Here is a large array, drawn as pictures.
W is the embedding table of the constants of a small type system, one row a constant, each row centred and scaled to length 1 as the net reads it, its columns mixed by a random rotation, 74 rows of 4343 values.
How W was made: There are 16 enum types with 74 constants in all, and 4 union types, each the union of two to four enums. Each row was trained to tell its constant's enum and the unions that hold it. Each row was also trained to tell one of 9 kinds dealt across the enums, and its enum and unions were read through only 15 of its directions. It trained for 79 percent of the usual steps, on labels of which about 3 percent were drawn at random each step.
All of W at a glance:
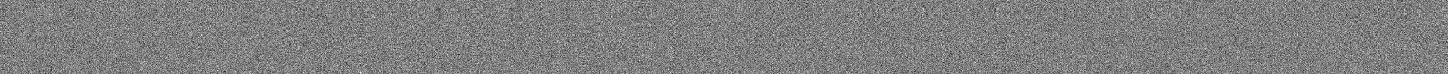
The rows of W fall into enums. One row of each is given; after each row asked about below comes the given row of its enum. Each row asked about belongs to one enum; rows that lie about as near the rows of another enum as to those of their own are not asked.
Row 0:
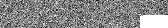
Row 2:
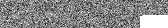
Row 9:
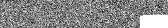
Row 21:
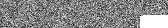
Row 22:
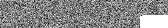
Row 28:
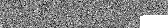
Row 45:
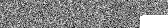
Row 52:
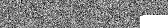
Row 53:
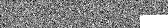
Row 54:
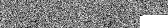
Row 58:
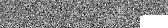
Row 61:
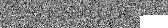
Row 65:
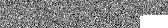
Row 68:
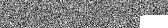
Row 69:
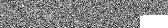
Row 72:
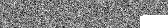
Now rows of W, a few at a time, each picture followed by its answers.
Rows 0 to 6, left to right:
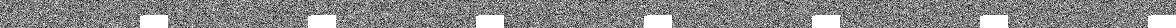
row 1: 72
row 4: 21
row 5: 68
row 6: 0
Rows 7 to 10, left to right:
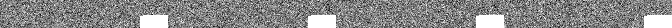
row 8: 9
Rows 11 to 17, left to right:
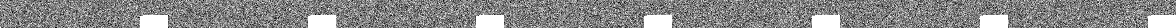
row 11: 54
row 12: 72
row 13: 28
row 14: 58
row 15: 58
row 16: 21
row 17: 21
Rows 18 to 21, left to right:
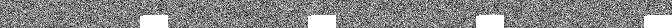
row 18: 9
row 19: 61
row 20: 9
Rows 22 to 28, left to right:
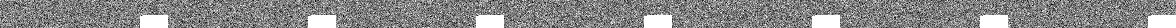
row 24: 54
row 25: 9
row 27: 0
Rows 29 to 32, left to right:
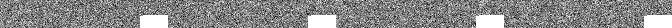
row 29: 2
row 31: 61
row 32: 21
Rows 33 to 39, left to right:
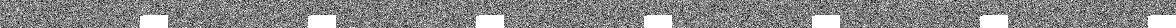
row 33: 28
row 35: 45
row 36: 28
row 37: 2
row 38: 72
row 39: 2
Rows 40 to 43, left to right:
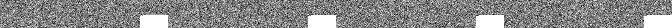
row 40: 0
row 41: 2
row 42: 54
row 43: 21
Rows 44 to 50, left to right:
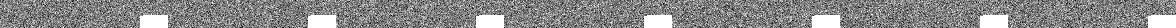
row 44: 45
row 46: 28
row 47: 9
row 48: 54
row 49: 58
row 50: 65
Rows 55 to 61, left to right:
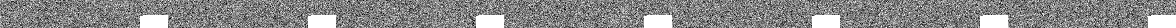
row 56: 72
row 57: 52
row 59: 54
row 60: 72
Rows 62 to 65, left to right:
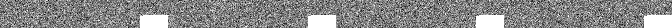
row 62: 0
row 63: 69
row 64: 28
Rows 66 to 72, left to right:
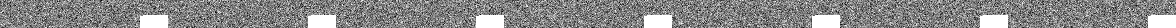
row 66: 68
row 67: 69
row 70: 22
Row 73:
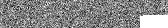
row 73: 61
